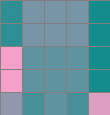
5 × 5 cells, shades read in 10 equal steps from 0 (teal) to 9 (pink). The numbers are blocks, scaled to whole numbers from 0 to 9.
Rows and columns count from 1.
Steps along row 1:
up same same down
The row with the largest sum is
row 5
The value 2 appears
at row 5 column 2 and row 5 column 4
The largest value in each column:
9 4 4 4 8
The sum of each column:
25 16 17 16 8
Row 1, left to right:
1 4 4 4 0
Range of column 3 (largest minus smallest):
1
